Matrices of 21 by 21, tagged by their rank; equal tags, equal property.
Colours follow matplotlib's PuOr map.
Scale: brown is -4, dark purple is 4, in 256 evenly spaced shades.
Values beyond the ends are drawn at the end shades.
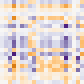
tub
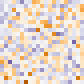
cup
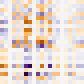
tub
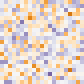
cup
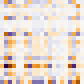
tub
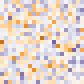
cup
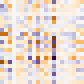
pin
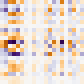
tub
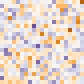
cup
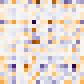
pin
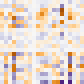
pin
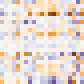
pin
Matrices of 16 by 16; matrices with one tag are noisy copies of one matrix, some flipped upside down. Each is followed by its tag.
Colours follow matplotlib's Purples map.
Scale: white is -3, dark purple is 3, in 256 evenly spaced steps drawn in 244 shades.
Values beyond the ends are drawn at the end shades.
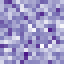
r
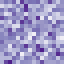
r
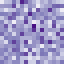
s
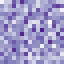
s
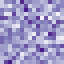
r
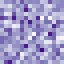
r
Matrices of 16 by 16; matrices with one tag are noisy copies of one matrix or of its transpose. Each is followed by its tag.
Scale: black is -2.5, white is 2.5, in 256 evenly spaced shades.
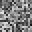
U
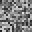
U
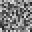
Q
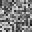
U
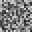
Q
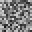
Q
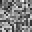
U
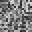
U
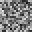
Q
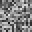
U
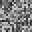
U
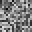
U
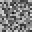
Q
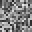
U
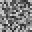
Q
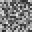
Q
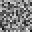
Q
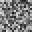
Q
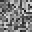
U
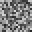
Q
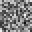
Q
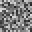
Q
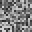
U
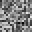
U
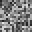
U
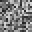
U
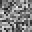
U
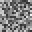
Q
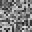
U
